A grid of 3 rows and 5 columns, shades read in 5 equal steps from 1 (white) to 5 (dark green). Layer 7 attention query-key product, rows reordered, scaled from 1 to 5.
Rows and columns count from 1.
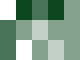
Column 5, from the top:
3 3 3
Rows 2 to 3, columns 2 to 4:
3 2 3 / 1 3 2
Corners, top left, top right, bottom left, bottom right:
1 3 4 3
